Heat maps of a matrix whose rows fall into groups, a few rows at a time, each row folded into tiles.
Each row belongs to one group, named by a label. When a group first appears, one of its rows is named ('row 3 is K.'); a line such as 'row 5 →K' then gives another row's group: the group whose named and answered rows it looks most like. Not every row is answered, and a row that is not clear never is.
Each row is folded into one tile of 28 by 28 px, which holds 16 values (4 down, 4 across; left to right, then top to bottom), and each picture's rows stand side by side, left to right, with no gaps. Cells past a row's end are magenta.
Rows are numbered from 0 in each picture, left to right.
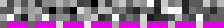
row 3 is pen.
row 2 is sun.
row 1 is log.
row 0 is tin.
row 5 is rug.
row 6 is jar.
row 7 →rug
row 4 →rug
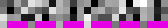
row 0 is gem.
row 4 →rug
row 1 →sun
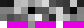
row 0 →pen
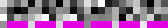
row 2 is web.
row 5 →pen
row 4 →gem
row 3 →sun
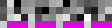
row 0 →web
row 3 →gem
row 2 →tin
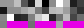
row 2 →jar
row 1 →web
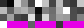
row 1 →gem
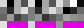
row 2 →sun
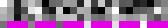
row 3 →sun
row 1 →jar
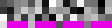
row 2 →log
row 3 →web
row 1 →rug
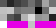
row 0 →pen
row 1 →gem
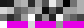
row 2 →tin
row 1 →rug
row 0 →pen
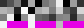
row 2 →sun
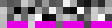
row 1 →tin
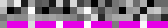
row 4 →gem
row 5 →tin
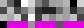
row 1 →log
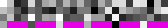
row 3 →gem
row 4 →rug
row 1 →log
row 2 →rug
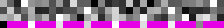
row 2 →tin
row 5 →tin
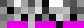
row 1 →rug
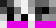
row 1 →log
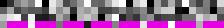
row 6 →sun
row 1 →rug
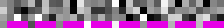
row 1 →tin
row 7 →tin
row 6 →tin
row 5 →rug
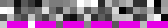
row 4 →gem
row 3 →rug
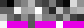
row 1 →jar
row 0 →pen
